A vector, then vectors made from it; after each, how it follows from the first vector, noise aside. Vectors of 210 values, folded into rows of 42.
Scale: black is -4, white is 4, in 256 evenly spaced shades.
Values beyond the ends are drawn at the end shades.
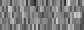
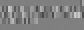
partly zeroed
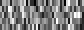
scaled up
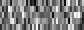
scaled up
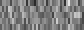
copied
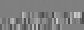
partly zeroed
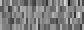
sign-scrambled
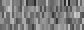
sign-scrambled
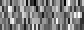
scaled up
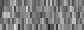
reversed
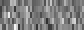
reversed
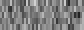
negated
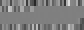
partly zeroed
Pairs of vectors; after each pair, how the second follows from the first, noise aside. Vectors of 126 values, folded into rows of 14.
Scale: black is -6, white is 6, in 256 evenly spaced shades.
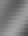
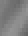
shrunk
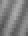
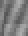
wrapped around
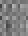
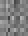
wrapped around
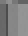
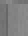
shrunk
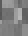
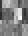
scaled up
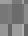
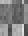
scaled up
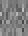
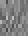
wrapped around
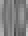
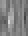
wrapped around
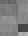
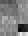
scaled up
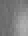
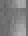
wrapped around
